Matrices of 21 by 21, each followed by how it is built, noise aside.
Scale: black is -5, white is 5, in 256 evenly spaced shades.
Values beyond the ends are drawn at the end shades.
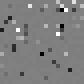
sparse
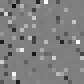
sparse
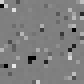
sparse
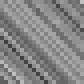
Toeplitz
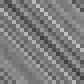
Toeplitz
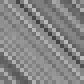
Toeplitz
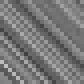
Toeplitz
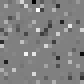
sparse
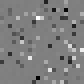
sparse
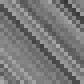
Toeplitz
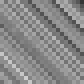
Toeplitz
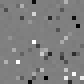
sparse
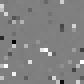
sparse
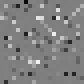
sparse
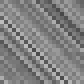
Toeplitz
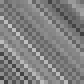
Toeplitz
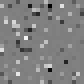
sparse
